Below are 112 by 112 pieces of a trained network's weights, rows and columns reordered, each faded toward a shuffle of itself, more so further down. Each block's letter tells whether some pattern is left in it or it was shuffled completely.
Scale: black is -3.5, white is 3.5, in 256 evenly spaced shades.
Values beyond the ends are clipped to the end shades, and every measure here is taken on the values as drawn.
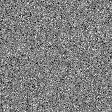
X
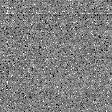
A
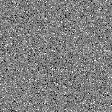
A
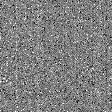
A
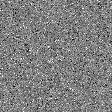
X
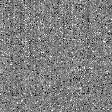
A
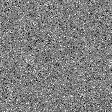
X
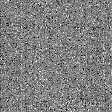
A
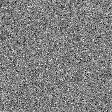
X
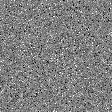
X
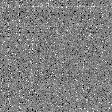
A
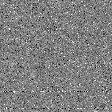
A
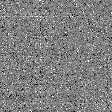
A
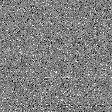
A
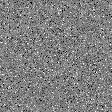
X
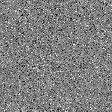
A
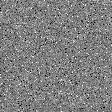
X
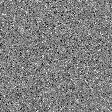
X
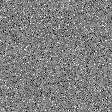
X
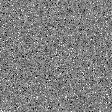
A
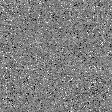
A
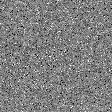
X
